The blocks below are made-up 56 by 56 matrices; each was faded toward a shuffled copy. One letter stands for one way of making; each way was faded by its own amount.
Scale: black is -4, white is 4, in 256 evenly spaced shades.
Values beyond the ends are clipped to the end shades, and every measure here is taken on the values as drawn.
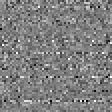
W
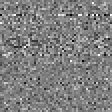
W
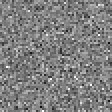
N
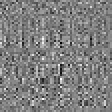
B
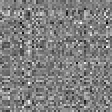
B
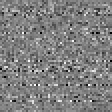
W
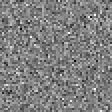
N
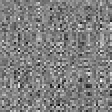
B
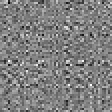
B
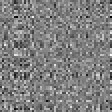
B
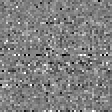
W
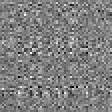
B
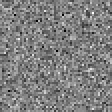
N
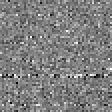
W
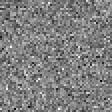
N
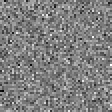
N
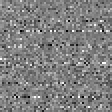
W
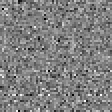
W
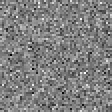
N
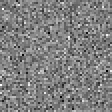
N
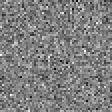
N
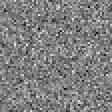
N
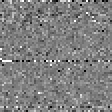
W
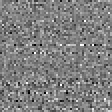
W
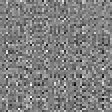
B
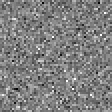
N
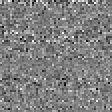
W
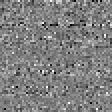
W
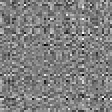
B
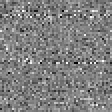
W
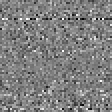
W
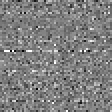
W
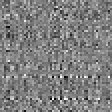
B
